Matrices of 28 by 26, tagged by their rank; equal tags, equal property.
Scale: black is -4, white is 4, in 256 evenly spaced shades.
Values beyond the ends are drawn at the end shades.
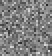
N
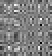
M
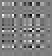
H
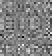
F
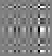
H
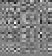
M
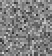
N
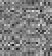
F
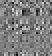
M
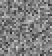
N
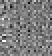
F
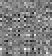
F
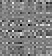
M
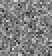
N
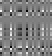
H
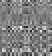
M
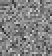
N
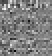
F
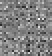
F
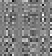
M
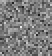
N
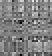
M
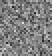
N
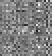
F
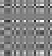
H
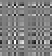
H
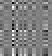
H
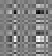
H
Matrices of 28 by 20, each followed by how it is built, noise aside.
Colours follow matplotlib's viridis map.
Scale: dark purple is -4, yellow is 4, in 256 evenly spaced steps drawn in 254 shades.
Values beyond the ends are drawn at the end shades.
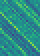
Toeplitz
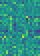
low rank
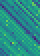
Toeplitz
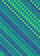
Toeplitz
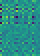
low rank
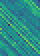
Toeplitz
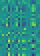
low rank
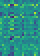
low rank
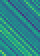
Toeplitz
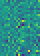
low rank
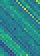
Toeplitz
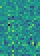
low rank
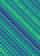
Toeplitz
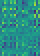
low rank
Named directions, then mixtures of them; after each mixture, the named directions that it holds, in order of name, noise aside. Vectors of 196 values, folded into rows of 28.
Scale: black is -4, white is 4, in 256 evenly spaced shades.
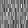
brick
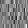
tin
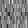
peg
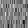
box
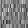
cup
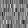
box, cup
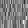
box, brick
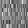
cup, peg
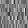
peg, tin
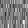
box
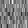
peg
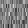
box, tin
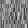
cup, tin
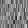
brick, tin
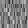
brick, peg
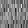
box, brick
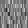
brick, peg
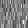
box, brick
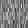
brick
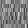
cup, tin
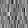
peg, tin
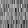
box, brick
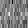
box, peg
